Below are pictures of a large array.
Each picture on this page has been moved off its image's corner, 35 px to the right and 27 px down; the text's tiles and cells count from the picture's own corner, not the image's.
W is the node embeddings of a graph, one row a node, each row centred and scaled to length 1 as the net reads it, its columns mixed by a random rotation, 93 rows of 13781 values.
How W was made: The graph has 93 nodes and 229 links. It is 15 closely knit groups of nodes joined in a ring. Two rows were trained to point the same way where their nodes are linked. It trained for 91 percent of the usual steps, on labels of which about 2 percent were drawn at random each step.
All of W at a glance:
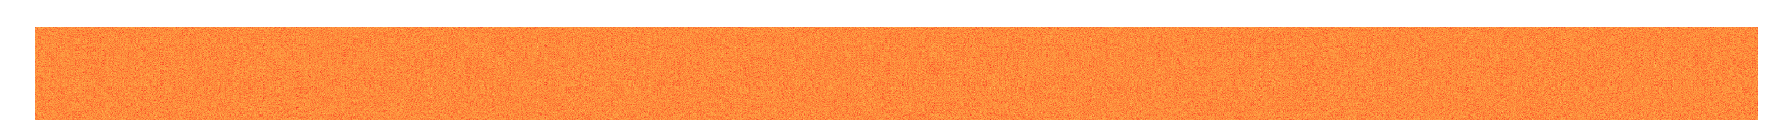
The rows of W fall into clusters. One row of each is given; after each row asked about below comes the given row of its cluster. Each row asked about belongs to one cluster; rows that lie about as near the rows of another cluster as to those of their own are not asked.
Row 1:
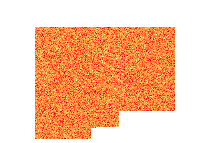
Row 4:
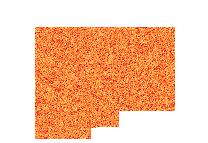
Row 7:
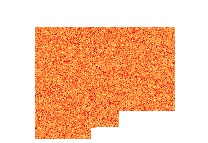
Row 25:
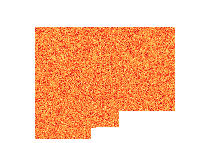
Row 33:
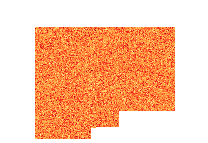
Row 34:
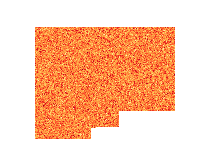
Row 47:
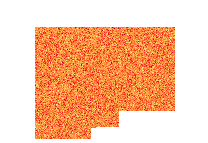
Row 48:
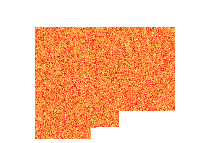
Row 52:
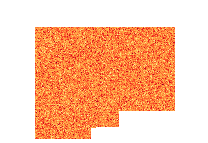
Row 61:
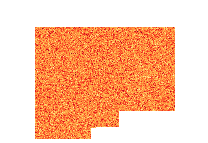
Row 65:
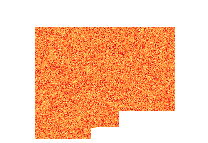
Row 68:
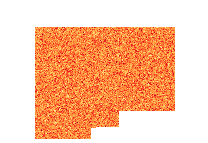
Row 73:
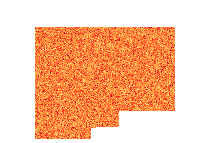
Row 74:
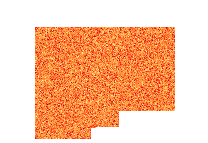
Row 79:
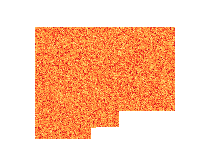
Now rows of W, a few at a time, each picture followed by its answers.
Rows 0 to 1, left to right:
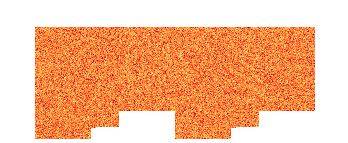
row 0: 34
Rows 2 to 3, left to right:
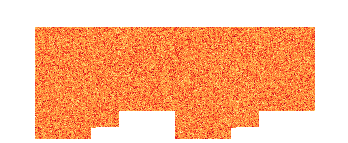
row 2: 79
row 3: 74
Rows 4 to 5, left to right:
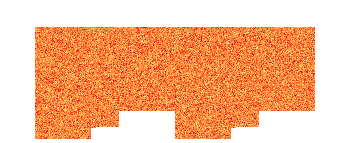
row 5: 68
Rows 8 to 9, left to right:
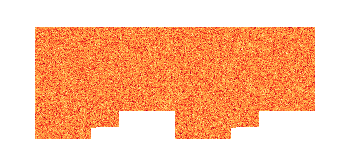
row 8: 4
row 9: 73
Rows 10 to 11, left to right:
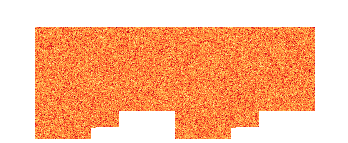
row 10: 33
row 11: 47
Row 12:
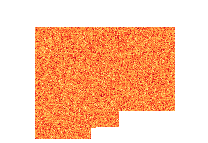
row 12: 52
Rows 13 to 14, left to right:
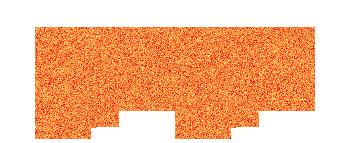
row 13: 47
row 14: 52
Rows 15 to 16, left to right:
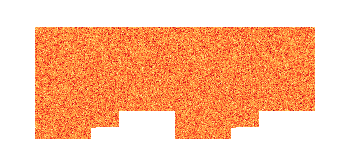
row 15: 47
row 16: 25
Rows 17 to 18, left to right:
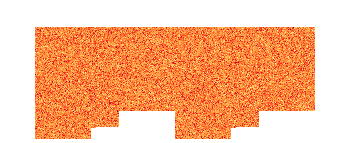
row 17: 7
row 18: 48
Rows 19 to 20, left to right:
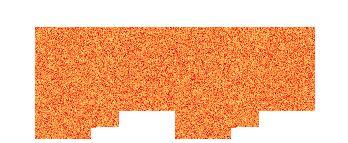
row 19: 74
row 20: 74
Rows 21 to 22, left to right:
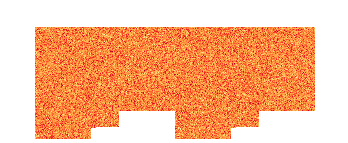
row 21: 34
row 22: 7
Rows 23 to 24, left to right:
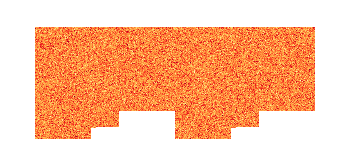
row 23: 33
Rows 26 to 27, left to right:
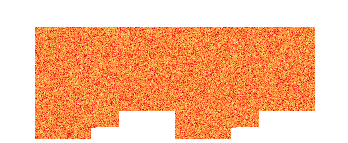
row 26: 74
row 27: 25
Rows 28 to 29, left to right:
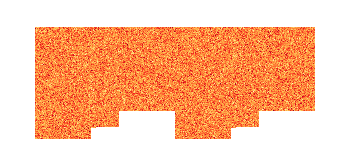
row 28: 33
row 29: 25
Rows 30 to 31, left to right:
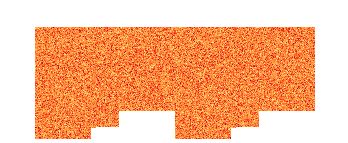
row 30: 79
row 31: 52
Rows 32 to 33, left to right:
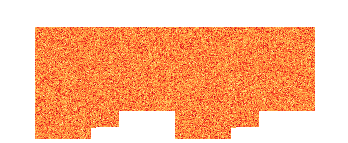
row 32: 4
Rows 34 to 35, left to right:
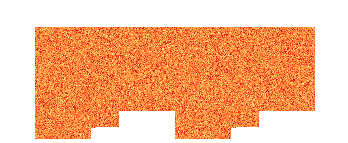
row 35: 1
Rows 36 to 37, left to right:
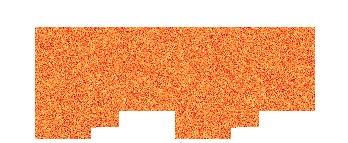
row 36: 33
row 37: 1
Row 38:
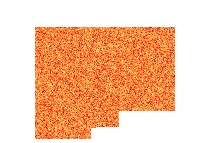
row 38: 73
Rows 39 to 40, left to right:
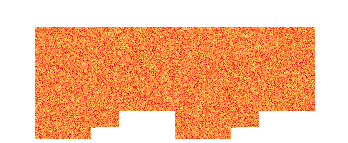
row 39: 79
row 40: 34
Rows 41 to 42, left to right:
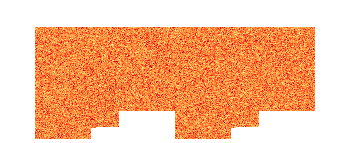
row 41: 47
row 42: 68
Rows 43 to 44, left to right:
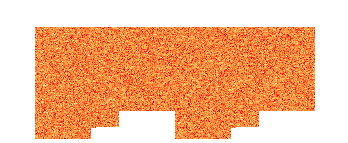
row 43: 1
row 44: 61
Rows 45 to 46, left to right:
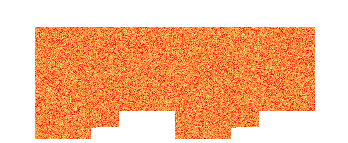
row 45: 4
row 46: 1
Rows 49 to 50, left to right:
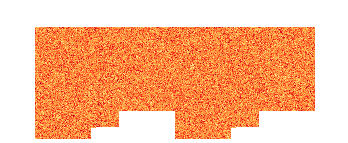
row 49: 33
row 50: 61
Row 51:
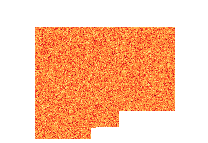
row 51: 68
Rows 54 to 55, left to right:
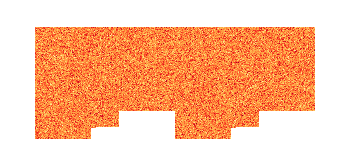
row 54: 25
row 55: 48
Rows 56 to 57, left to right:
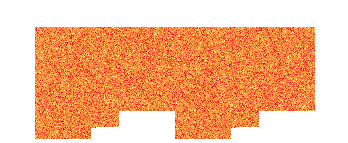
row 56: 1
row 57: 48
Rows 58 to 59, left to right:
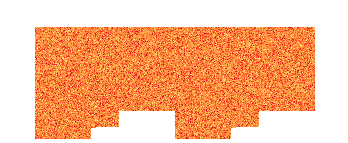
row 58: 25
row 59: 73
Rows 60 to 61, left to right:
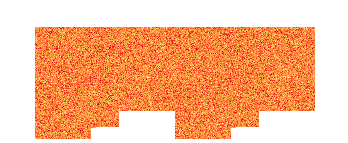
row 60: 65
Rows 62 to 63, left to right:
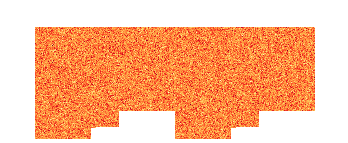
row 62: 65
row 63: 4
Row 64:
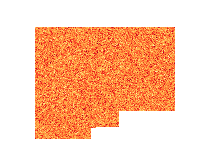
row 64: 47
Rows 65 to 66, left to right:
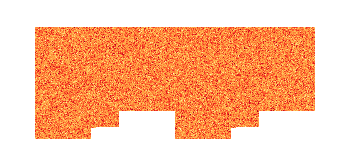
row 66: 7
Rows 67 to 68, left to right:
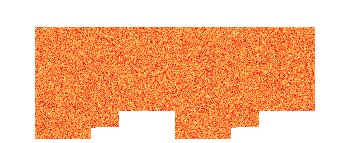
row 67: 34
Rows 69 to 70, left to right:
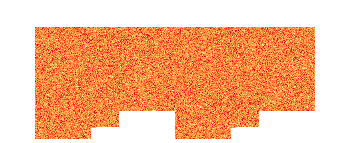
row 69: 61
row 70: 7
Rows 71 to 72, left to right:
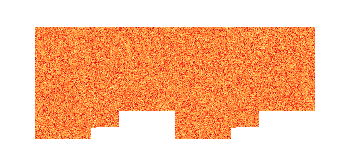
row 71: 48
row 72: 79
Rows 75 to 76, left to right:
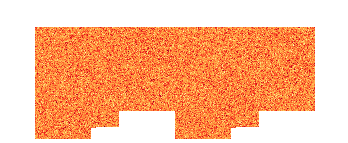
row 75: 1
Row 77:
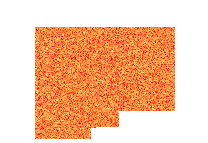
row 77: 52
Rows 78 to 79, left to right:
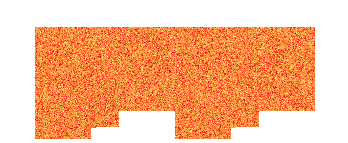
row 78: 47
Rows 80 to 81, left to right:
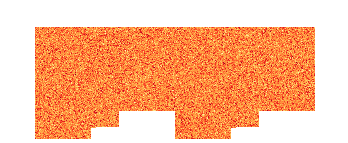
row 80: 61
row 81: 34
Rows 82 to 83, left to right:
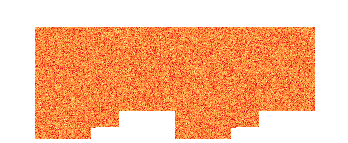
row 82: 79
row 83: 47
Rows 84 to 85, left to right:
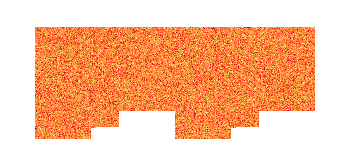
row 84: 7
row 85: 1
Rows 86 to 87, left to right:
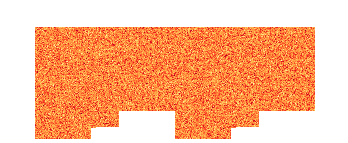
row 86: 34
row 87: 74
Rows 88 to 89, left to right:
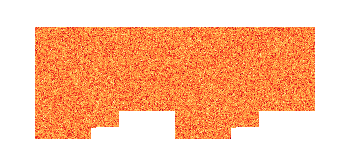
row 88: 74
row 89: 52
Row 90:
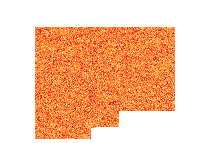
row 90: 7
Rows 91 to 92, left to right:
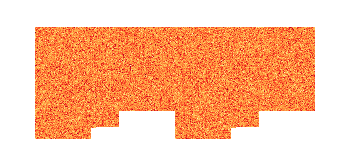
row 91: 65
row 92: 73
